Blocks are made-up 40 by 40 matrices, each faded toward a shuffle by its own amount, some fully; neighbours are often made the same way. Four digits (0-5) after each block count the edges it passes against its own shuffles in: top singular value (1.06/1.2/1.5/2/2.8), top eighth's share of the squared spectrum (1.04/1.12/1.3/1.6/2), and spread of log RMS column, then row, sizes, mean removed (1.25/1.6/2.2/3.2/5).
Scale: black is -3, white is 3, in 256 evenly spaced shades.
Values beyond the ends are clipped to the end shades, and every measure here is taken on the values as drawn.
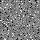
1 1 1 0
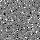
0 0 0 0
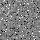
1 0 0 0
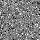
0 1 0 0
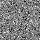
0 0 0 0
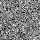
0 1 0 0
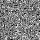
0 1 0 0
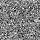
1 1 0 0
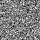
0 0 0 0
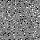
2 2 1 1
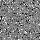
1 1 0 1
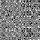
4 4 2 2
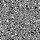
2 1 0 0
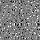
3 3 1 1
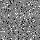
1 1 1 0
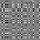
5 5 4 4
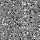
2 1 0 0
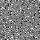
3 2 1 0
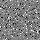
0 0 0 0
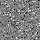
1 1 0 0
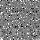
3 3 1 1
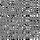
4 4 2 2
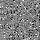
2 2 1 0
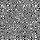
3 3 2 2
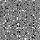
3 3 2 0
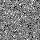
0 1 0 0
